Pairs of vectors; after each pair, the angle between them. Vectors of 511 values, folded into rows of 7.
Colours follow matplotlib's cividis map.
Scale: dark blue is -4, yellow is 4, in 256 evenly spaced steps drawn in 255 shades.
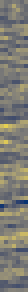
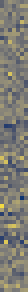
partly opposed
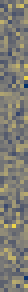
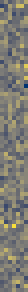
nearly parallel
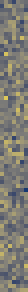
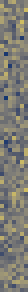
nearly opposite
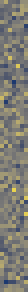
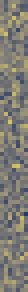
partly opposed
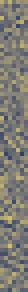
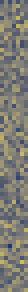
nearly opposite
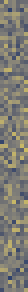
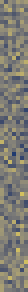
nearly opposite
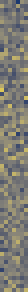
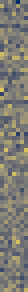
nearly parallel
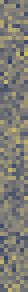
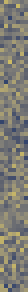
nearly opposite
